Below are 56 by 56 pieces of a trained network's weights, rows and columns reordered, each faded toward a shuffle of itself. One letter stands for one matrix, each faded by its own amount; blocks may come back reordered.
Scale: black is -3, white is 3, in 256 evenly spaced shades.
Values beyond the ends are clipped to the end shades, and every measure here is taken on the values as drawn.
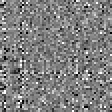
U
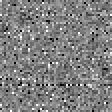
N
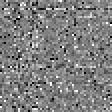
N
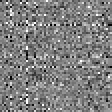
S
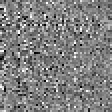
U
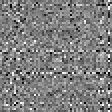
S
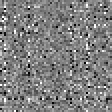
U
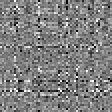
S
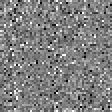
N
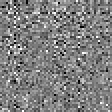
U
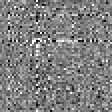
S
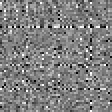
S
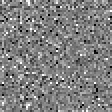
N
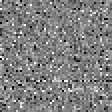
N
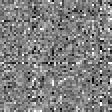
U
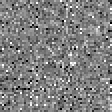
N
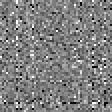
U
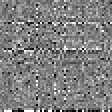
S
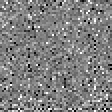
N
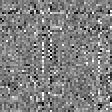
U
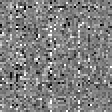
U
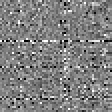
S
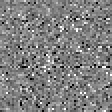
N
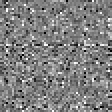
U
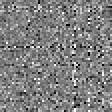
U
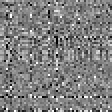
S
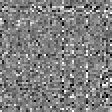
U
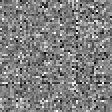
U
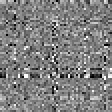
S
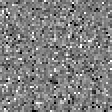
N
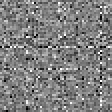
S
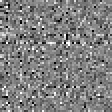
U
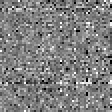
U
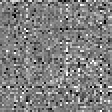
U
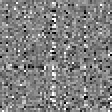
U
